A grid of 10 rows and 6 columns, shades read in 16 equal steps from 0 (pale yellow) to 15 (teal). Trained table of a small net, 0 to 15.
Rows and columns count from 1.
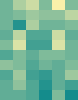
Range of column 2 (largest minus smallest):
12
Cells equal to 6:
3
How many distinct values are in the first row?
5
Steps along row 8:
down up up down down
